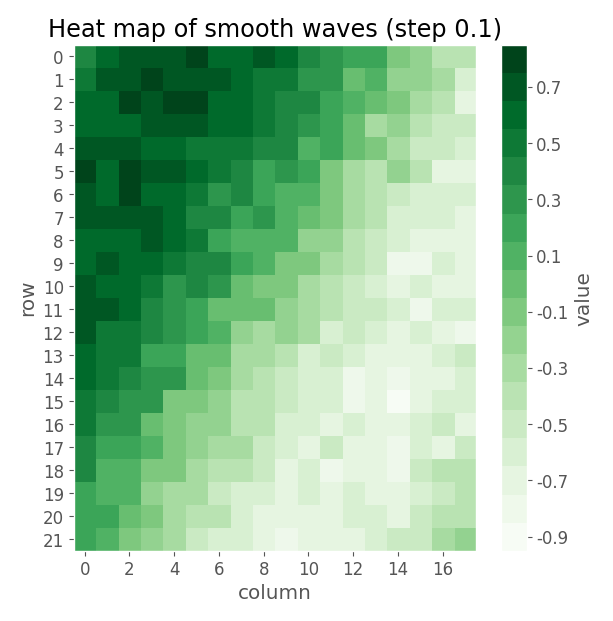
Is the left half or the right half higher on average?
left
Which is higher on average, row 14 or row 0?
row 0
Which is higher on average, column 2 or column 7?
column 2
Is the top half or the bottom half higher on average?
top
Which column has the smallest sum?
17
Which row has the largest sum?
0
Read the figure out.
Title: Heat map of smooth waves (step 0.1)
x-axis: column, ticks 0 2 4 6 8 10 12 14 16
y-axis: row, ticks 0 1 2 3 4 5 6 7 8 9 10 11 12 13 14 15 16 17 18 19 20 21 (0 at the top)
Colour bar: value, ticks -0.9 -0.7 -0.5 -0.3 -0.1 0.1 0.3 0.5 0.7
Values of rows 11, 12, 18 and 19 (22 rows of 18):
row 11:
0.7 0.7 0.6 0.4 0.3 0.2 0 0 0 -0.2 -0.3 -0.4 -0.5 -0.5 -0.6 -0.8 -0.6 -0.6
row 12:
0.7 0.5 0.5 0.4 0.3 0.2 0.1 -0.2 -0.3 -0.2 -0.3 -0.6 -0.5 -0.6 -0.7 -0.6 -0.7 -0.8
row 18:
0.4 0.1 0.1 -0.1 -0.1 -0.3 -0.4 -0.4 -0.5 -0.7 -0.6 -0.8 -0.7 -0.7 -0.8 -0.5 -0.4 -0.4
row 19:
0.2 0.1 0.1 -0.2 -0.3 -0.3 -0.5 -0.6 -0.6 -0.7 -0.6 -0.7 -0.6 -0.7 -0.7 -0.6 -0.5 -0.4
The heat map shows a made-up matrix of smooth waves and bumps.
